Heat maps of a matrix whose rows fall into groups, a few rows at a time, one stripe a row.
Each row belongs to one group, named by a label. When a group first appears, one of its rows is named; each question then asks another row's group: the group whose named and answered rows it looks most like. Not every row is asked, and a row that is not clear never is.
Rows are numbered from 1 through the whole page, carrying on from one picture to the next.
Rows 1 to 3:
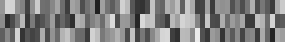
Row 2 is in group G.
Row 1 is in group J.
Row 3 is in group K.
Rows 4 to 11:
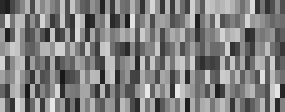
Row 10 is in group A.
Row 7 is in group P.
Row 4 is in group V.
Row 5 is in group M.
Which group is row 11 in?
G
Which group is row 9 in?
G
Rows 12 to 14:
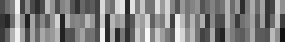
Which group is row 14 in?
A
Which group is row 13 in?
A
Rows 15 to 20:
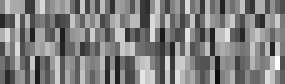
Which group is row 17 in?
J
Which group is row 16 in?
V
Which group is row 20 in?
A
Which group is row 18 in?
J
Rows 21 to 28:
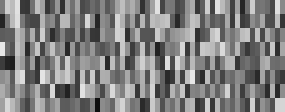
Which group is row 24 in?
G
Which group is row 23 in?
M
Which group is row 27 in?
G
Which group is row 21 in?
J
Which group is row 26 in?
P
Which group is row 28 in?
J
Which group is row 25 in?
A
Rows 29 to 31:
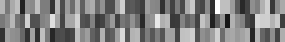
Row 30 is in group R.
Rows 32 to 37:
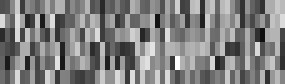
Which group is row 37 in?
K
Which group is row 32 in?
V
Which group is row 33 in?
G
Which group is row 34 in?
V
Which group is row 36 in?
A
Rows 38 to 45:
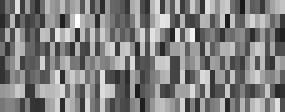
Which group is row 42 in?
K
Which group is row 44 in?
P
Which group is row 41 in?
G
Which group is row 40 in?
P
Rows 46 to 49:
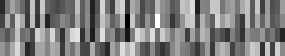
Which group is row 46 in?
M
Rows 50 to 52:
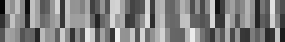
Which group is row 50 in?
A
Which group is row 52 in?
K
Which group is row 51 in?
A
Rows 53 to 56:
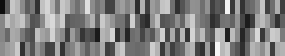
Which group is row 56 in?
J
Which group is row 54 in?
P
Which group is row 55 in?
R
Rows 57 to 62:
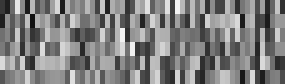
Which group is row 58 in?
V
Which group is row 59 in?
K
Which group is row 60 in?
K
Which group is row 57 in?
A
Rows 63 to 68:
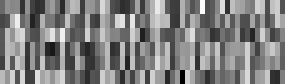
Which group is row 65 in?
P
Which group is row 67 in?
M
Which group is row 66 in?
M
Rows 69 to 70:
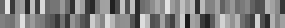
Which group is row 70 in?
G
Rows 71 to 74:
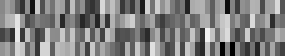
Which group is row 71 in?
R
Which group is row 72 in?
J
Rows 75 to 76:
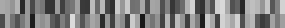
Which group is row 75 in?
J
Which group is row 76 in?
V
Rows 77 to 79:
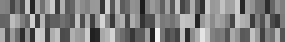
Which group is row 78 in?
M
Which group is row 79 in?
R
